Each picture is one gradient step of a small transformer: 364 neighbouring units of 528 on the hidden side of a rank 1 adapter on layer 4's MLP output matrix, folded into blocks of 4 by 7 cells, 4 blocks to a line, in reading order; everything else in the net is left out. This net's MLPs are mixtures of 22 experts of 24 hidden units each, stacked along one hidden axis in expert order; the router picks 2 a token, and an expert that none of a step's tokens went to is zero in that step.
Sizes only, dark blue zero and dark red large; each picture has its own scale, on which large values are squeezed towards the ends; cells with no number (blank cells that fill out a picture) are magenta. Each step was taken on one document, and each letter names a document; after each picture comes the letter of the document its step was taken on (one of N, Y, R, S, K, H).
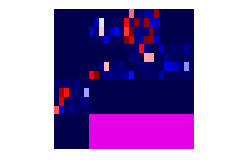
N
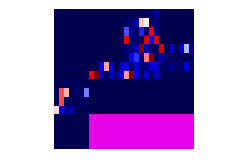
N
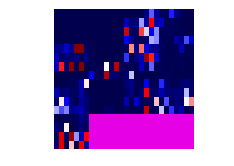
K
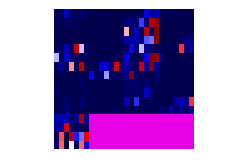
K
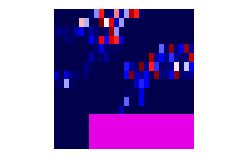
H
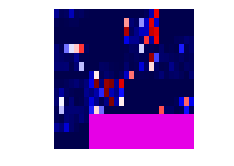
K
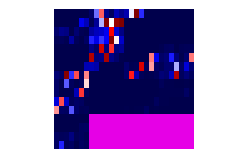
H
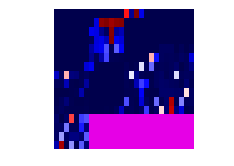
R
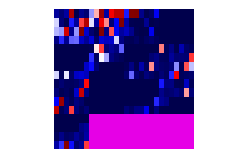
H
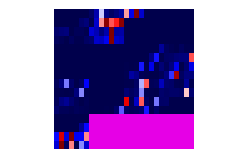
R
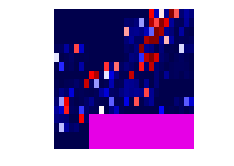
K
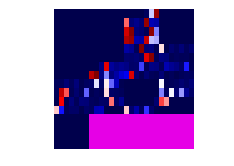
N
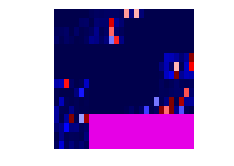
R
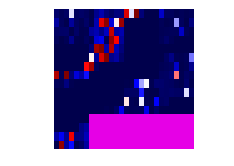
H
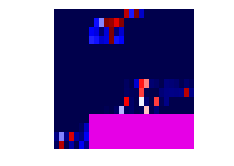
R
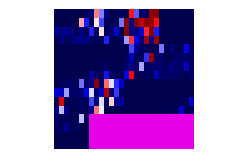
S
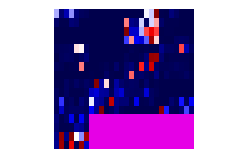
K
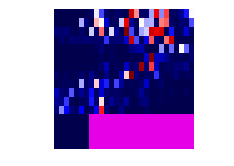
S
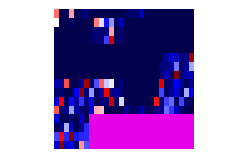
R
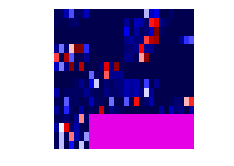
K
